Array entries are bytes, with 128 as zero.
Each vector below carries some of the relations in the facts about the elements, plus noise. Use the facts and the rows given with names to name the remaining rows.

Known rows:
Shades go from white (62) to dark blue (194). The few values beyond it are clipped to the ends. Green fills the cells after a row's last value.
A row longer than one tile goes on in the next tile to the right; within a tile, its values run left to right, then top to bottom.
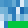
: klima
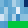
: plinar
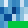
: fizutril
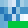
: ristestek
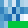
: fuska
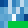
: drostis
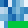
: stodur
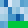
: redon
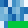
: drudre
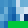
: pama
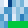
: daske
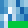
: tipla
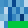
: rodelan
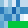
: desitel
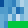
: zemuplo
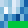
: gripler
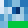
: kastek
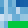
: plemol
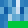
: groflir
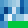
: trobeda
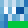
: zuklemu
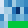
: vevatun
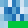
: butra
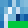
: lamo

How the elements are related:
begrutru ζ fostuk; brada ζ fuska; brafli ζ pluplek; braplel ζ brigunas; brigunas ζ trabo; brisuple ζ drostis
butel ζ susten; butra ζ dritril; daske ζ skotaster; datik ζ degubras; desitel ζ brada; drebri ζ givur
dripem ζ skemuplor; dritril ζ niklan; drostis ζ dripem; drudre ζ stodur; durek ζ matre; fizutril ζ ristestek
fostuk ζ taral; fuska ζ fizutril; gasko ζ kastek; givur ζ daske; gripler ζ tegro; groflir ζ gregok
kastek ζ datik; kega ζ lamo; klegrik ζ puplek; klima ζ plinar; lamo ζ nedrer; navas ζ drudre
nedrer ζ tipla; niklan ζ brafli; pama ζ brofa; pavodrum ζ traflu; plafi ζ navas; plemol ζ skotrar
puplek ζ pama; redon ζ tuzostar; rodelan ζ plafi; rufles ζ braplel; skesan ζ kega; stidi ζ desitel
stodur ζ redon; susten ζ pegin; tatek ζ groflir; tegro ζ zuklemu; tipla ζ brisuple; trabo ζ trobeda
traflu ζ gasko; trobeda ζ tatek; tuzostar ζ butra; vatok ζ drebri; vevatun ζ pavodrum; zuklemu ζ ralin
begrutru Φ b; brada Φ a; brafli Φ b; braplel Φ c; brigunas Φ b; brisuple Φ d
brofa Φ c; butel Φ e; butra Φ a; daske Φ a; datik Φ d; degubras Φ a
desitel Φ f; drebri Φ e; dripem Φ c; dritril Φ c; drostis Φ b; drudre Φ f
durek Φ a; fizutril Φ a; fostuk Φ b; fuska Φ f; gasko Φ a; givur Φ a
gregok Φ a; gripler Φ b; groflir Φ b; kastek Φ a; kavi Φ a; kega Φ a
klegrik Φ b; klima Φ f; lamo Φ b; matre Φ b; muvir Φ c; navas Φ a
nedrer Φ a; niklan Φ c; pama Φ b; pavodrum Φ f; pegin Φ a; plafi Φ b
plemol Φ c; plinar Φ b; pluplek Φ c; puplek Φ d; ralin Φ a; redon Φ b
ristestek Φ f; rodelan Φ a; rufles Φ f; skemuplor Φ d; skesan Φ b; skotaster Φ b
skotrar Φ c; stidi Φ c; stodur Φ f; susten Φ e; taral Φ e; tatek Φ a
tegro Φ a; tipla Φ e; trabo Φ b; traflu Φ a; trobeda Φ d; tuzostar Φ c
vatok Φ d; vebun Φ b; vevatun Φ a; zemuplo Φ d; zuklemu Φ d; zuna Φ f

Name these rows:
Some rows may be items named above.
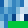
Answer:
brofa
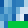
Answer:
brofa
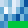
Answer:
gripler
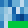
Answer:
skesan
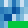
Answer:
fizutril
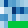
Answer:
pavodrum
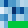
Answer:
pavodrum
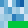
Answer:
tuzostar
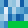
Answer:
plafi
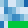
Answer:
brafli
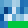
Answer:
trobeda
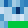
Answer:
datik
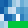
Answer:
taral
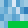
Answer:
zuna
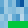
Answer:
muvir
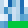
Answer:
drebri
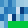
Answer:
rufles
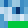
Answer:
datik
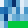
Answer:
pegin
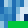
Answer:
brofa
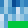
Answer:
skotrar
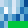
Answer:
gripler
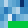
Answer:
braplel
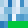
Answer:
skotaster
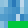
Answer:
kavi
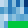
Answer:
durek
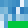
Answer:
klima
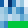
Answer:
vatok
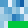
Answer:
tuzostar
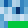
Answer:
datik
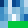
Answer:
dripem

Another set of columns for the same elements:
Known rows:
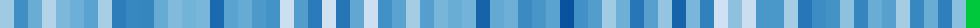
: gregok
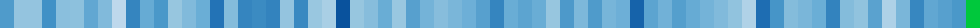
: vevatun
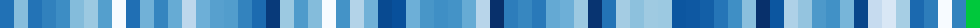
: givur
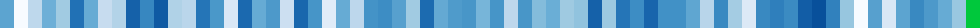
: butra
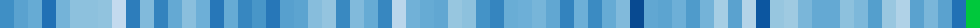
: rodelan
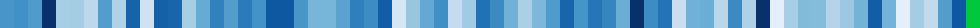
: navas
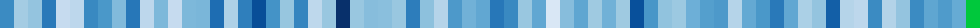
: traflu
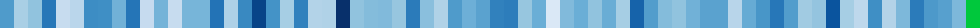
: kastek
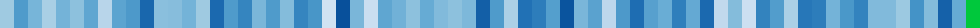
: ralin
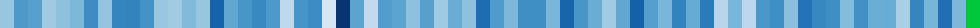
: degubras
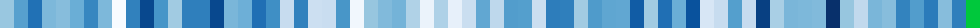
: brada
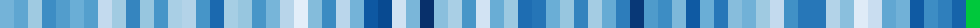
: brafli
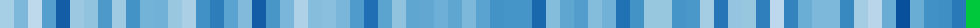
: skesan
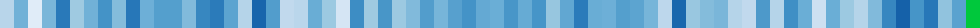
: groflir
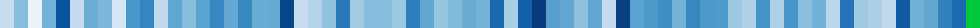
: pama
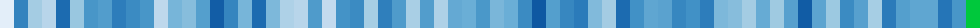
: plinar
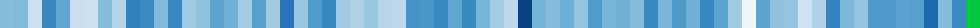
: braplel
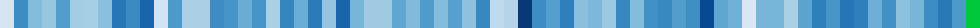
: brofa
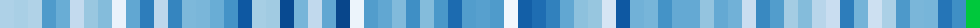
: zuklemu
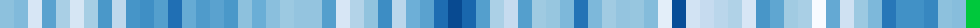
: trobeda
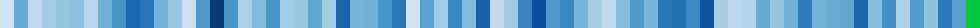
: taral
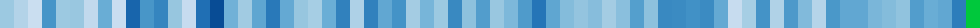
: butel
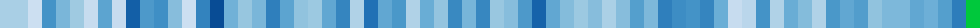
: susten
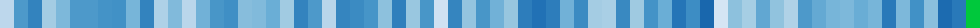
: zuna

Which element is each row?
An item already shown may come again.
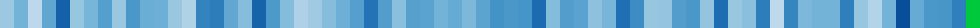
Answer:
skesan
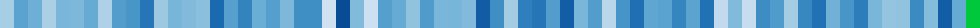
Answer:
ralin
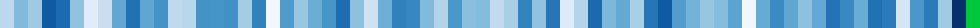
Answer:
dripem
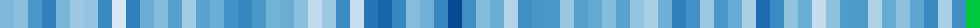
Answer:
vatok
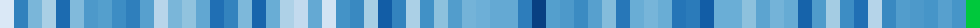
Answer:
skotaster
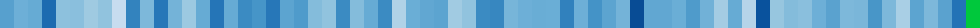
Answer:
rodelan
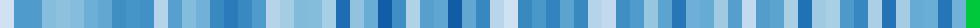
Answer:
zemuplo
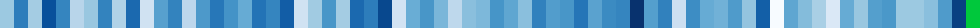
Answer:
plafi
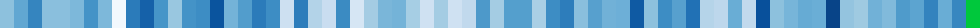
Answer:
fizutril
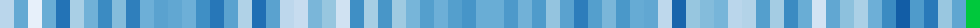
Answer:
groflir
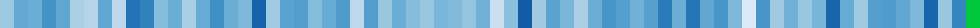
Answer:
stidi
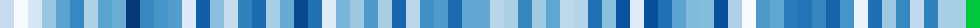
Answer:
tuzostar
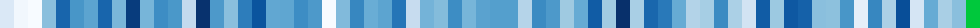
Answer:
redon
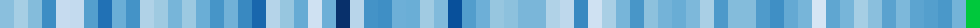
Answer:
datik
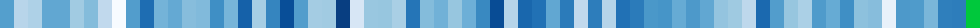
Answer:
tegro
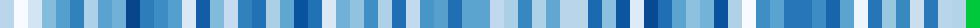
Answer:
tuzostar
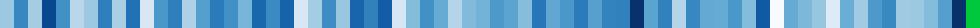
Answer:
plafi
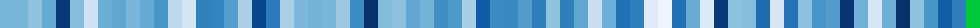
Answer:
lamo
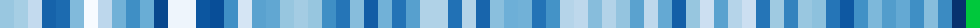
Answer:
tipla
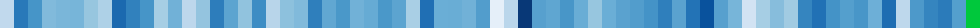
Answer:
pluplek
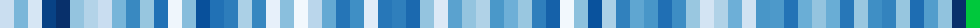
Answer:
drostis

